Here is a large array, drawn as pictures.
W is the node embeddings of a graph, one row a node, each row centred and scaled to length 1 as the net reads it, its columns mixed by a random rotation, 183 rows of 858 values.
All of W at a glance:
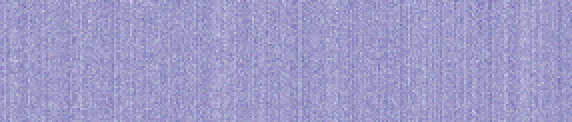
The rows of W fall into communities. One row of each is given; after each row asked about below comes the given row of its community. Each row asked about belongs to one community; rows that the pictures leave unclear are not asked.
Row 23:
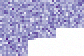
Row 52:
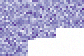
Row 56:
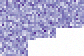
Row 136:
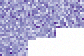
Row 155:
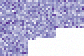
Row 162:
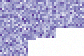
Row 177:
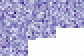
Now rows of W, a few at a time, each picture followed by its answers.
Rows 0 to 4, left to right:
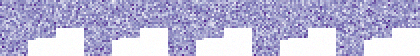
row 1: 155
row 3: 52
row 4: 155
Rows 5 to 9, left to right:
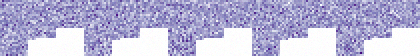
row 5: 155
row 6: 162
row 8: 52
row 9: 155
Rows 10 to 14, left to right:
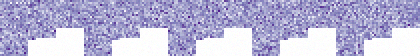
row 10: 136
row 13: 52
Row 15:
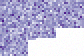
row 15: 177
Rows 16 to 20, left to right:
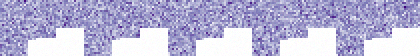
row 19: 23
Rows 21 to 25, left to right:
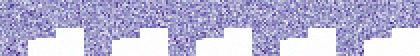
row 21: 162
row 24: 155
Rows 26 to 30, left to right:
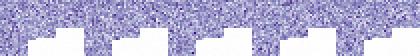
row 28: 155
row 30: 23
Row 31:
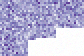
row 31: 177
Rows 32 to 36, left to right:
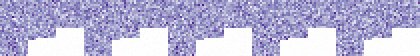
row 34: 136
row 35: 23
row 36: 155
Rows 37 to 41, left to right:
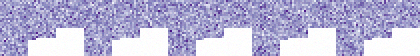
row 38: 136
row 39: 52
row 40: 136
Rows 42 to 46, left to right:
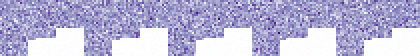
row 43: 56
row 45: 155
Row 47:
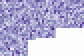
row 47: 162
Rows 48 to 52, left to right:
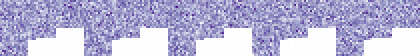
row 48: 52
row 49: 177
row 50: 177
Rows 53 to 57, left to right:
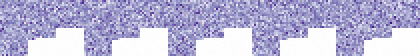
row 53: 155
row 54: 162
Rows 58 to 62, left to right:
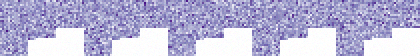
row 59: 162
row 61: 162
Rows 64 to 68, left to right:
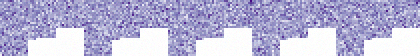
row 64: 52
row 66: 162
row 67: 136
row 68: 23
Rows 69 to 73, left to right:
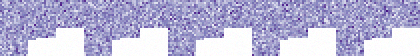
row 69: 162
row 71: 52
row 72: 136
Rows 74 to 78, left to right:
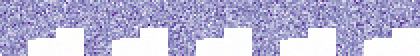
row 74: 155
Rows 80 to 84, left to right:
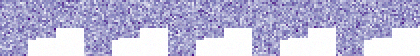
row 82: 136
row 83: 56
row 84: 56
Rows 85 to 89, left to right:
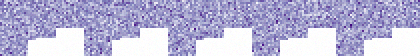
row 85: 136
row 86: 177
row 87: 162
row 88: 162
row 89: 177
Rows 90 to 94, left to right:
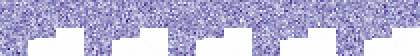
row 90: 162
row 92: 136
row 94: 23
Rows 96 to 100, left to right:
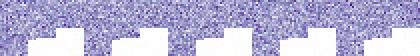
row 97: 52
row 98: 52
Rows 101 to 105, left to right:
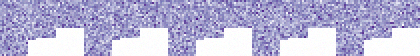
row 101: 177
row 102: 136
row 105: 136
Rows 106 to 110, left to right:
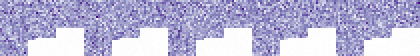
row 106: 23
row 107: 23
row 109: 155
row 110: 155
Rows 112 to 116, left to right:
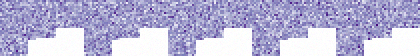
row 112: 162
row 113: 52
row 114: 162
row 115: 177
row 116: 155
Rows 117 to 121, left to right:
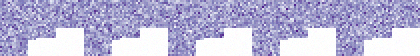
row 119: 52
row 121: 52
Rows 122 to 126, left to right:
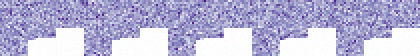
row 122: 56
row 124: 162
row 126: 155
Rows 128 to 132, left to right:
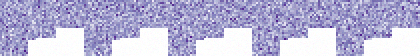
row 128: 177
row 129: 23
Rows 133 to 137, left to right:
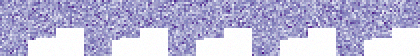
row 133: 136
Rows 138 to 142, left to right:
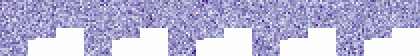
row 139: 56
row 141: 23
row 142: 162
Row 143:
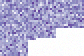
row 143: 162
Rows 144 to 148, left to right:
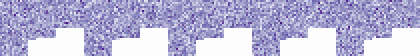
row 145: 56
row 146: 162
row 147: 162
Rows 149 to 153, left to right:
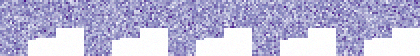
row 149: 56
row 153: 23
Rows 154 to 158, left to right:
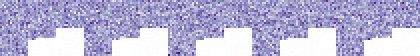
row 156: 136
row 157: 155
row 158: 177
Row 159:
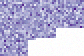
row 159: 52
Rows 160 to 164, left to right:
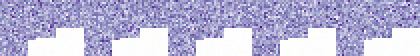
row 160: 23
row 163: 177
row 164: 155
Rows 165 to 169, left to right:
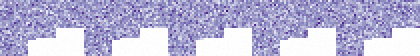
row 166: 23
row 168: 56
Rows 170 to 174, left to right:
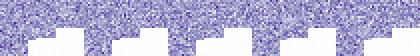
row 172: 23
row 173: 56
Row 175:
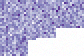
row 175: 177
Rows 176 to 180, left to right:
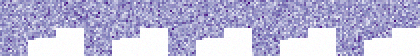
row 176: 177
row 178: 23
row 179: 162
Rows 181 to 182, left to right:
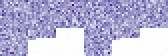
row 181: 136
